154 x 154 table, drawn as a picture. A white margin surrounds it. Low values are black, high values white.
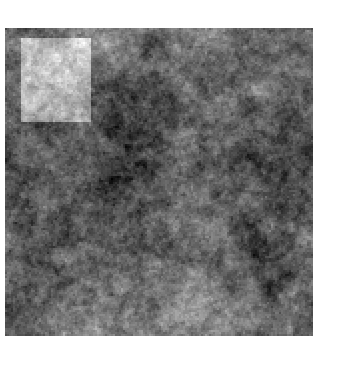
Odd patch: higher, in the top left. Ninth with the highest average: top left. Histogram: skewed, a long tail of high values.
